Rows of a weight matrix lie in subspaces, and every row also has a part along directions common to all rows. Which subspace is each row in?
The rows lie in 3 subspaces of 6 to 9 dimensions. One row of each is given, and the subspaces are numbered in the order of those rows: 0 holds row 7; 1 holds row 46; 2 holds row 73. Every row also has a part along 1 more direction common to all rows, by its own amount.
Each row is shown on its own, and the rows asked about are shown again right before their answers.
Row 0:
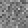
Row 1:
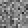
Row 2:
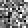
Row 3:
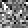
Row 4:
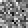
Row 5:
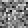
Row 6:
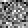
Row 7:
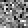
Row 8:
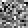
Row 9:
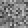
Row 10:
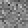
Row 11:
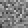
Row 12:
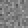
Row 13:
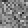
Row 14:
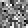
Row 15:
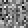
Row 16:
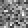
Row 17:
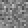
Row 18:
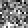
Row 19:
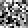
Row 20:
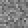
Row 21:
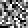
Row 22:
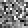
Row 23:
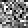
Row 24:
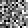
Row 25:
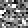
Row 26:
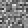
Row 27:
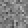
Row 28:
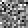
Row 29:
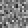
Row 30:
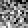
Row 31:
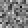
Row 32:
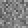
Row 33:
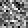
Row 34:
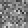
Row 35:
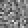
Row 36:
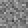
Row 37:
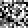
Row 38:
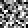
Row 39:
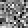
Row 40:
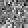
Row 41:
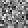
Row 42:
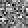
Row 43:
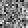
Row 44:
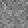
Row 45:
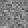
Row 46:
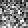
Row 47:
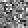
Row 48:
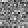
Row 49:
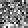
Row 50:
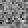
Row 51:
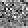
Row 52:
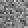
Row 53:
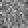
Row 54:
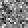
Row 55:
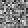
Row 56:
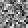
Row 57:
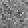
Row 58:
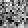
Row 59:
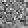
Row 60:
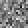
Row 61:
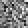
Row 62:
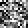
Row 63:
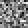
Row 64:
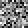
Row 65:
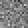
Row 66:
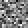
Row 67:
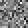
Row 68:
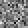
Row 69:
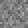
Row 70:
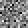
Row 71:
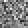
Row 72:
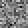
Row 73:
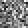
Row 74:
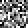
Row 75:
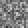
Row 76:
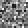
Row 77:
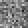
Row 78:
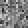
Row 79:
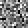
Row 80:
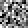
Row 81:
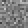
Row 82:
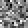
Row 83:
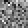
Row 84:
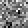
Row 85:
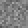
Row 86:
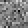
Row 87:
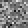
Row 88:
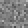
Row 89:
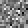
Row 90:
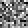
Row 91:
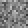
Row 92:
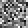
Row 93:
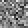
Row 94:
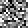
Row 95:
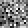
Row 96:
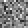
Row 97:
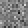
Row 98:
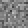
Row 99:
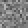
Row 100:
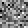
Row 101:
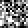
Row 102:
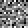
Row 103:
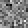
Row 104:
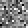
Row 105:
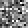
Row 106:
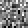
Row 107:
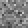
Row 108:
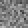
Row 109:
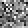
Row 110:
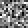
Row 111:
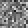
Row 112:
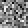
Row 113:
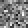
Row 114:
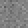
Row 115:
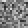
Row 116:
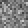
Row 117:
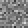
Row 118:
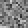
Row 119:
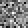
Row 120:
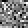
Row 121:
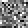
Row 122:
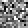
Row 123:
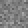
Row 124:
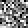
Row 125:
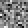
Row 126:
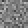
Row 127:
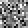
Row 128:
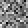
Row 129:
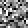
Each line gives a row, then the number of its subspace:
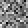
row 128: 0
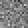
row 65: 1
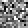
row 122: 2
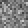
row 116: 1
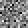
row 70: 2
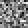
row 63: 0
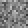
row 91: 2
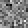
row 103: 0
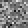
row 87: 1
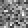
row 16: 0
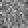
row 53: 2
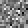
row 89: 0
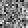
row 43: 2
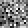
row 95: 0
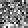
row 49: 1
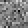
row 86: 1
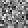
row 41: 2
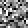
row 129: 2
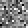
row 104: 2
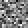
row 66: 1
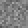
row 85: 0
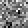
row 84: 1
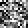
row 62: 2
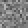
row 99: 1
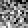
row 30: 1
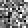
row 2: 2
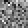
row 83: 1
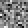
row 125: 0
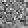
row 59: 2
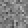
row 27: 0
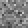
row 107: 1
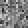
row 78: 2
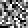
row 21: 0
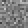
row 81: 1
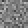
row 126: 1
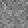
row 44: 1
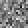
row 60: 0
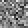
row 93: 1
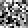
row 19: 0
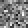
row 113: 0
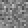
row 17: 2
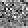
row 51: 0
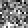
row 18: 1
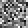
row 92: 2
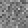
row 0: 0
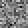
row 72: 1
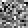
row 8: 1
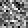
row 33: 2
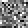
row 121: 1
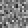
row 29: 2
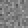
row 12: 2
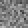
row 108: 1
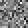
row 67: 2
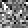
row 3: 1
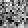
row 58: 0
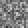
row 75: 0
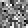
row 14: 0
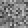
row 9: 0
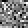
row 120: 1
